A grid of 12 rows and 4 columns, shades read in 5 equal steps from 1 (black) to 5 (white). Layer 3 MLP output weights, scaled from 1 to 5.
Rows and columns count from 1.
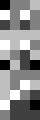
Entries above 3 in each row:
1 2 0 4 3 2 1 1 3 2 1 0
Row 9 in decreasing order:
5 4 4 3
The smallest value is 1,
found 4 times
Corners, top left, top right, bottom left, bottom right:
1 4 3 2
